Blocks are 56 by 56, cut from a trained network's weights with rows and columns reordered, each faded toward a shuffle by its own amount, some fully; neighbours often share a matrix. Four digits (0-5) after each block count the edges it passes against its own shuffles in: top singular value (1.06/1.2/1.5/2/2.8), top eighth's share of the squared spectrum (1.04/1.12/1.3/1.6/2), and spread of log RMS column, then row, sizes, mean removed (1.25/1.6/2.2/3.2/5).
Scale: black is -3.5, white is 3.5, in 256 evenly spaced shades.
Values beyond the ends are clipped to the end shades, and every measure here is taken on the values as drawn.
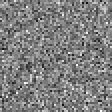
1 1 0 0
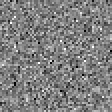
1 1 0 0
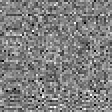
4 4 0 2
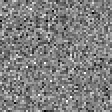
2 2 0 0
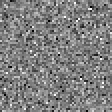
0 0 0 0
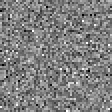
2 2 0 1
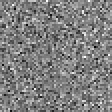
1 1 0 0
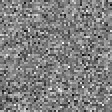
3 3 0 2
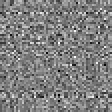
4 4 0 3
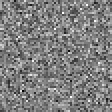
1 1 0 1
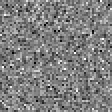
1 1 0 0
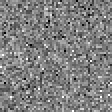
1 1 0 0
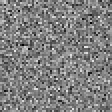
1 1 0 0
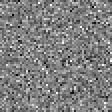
0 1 0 0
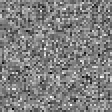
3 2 0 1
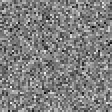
0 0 0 0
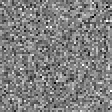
2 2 0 1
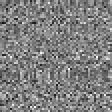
3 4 1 2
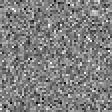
1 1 0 0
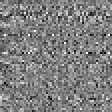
4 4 0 3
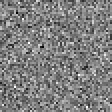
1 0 0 0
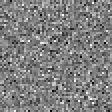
0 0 0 0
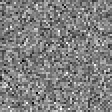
1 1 0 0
